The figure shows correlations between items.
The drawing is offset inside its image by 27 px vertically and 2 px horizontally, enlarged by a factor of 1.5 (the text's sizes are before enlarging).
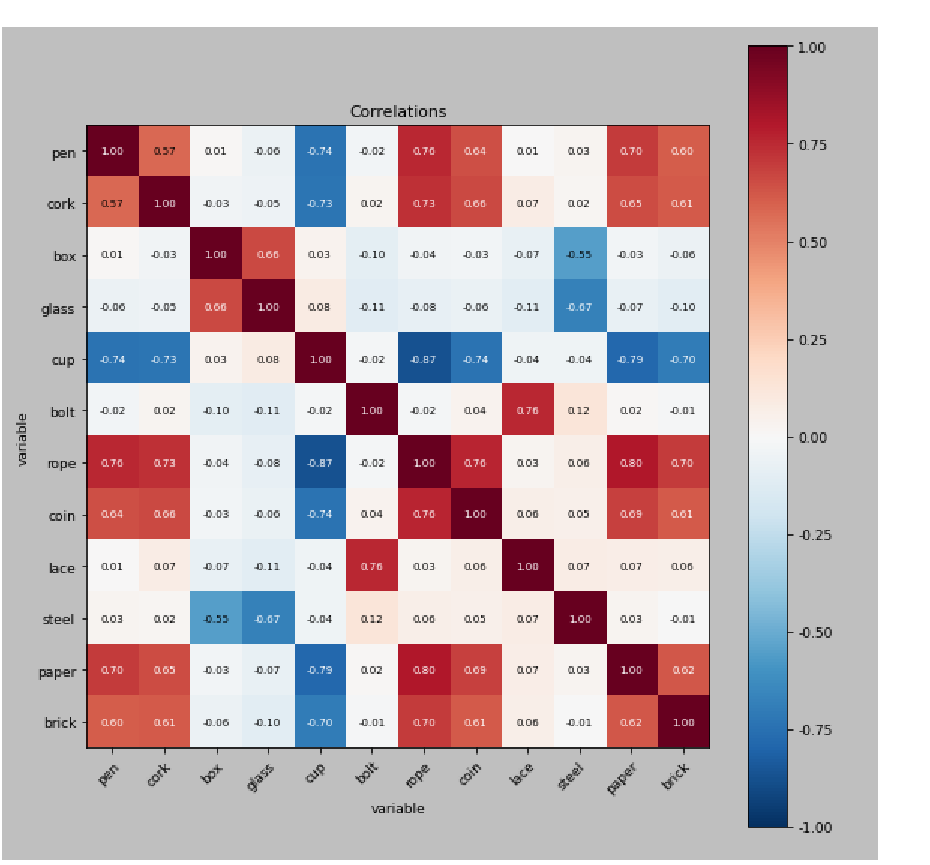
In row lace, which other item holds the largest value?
bolt
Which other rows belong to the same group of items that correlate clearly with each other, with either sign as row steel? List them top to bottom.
box, glass
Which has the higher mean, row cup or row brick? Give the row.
brick
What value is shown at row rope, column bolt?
-0.02
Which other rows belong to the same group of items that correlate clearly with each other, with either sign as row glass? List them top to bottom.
box, steel
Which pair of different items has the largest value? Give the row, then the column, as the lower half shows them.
paper, rope
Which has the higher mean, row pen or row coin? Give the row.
coin
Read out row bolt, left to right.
-0.02 0.02 -0.10 -0.11 -0.02 1.00 -0.02 0.04 0.76 0.12 0.02 -0.01
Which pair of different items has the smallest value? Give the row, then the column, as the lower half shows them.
rope, cup
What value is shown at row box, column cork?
-0.03
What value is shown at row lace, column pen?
0.01
